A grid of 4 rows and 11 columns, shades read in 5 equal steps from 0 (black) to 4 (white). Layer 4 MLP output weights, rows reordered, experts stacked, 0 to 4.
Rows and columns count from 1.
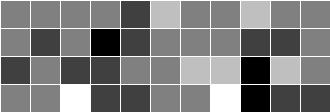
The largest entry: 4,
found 2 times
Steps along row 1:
same same same down up down same up down same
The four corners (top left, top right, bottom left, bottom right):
2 2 2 1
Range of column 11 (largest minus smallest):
1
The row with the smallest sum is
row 2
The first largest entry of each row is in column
6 1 7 3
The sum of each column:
7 7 9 4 5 9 9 11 4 7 7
